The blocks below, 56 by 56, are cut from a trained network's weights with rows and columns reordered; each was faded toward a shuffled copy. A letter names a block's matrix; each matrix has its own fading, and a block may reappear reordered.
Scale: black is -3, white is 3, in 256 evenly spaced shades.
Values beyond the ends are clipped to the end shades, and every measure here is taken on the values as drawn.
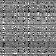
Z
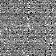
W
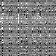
Z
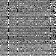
Z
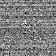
W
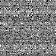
W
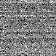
W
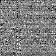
W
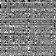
Z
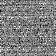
W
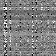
Z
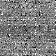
W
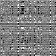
Z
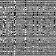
Z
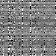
Z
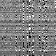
Z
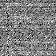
W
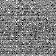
W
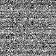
W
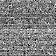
W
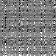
Z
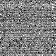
W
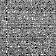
W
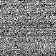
W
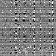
Z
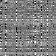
Z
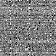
W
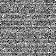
W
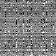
Z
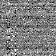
W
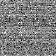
W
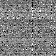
W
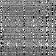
Z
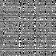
Z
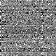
W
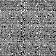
W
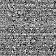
W
